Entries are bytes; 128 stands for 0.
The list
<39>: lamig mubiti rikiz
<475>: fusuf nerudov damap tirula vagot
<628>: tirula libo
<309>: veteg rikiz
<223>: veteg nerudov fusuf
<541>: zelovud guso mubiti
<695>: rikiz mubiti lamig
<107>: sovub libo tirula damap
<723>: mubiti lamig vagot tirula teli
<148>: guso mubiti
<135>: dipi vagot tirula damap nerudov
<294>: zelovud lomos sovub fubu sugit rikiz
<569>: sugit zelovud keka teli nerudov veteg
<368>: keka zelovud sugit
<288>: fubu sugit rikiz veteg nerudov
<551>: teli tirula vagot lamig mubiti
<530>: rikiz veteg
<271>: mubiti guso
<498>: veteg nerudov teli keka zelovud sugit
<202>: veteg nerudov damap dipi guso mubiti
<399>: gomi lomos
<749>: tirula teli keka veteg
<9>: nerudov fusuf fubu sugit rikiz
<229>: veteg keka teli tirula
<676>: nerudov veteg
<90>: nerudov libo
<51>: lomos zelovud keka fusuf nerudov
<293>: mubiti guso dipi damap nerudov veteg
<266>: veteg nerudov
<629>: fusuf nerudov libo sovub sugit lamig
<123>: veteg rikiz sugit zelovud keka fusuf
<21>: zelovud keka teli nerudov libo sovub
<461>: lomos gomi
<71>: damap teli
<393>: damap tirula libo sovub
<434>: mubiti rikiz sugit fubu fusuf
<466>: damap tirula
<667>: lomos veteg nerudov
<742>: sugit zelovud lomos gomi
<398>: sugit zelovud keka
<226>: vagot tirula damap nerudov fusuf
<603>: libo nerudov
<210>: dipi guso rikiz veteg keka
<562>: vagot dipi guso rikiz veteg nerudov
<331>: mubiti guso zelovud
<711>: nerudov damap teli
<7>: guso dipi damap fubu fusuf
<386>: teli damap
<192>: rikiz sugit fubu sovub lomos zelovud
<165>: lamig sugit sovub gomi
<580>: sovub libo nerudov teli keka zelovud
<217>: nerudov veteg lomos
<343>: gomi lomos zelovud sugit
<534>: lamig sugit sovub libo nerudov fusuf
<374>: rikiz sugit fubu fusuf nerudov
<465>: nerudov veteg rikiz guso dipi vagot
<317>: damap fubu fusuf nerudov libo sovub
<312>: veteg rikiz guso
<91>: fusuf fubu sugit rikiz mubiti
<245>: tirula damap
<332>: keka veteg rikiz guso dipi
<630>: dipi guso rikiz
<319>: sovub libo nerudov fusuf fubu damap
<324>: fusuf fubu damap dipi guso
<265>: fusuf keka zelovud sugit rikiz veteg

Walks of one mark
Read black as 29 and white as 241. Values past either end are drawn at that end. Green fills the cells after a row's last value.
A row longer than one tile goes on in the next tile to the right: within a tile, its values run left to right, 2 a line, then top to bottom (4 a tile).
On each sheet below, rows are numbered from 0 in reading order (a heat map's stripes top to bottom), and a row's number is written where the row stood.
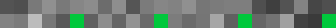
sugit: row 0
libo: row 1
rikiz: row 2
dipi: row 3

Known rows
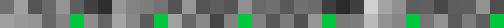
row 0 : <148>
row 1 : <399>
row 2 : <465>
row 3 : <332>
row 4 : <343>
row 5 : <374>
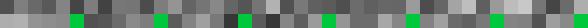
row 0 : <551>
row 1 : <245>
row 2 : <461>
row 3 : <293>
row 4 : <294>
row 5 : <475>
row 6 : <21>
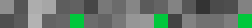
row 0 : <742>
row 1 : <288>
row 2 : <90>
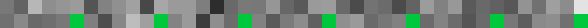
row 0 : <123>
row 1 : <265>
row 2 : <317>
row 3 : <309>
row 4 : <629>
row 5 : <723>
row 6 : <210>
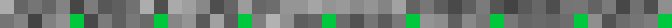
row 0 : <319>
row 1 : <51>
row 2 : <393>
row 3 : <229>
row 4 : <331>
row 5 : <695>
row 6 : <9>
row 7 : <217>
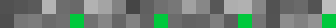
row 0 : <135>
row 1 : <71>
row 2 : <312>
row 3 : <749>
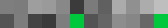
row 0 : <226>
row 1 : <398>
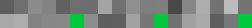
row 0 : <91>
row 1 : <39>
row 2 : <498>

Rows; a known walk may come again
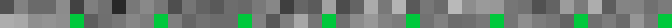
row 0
<551>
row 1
<667>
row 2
<9>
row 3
<530>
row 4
<368>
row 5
<123>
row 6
<266>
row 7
<107>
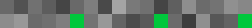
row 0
<629>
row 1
<434>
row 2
<630>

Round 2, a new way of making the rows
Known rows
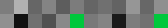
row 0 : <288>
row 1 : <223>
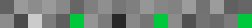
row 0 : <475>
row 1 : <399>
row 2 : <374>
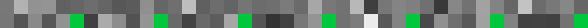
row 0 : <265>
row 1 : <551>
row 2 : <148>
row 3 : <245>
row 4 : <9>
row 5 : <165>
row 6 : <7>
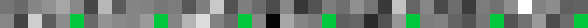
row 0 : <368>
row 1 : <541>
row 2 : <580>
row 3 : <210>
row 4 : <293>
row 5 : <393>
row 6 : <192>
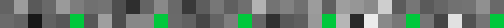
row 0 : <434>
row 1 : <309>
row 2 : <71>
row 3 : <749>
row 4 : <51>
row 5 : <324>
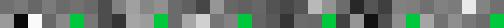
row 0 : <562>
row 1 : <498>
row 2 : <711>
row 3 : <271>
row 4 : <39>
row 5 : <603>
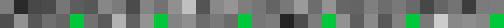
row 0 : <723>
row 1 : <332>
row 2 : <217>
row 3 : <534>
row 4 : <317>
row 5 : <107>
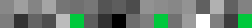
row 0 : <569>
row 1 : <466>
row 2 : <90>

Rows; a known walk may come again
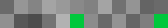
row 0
<343>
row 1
<374>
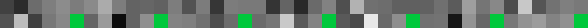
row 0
<386>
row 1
<530>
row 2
<393>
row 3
<630>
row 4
<91>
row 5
<223>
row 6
<541>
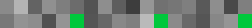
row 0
<676>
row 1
<202>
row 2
<266>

